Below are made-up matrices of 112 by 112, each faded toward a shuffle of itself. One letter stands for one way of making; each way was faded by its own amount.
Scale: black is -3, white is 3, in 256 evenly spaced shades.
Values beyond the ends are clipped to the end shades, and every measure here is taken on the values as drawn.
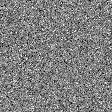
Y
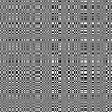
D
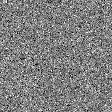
Y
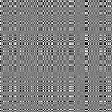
D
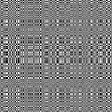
D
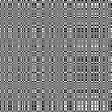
D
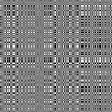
D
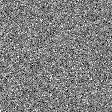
Y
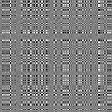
D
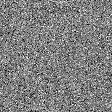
Y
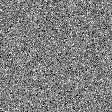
Y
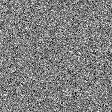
Y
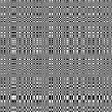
D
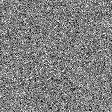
Y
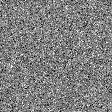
Y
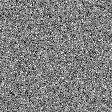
Y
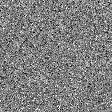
Y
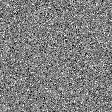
Y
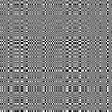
D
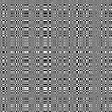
D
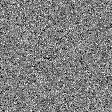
Y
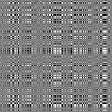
D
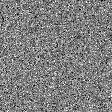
Y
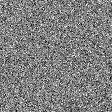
Y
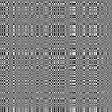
D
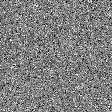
Y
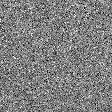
Y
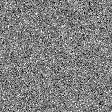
Y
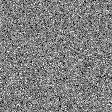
Y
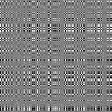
D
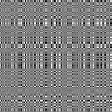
D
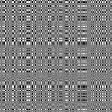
D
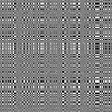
D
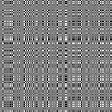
D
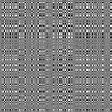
D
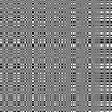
D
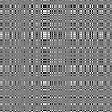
D
